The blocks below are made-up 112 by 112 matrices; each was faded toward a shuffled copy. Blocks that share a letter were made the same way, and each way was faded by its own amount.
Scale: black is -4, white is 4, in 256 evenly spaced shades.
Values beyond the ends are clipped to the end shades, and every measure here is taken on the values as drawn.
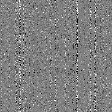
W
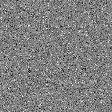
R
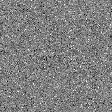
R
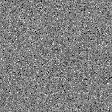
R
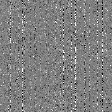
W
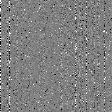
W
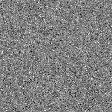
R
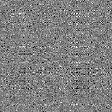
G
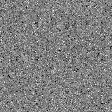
R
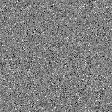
R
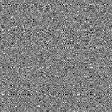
G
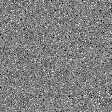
R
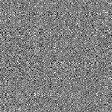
G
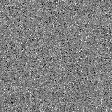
R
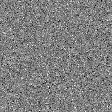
R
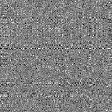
G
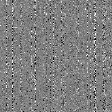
W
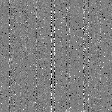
W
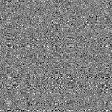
G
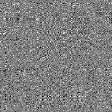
G
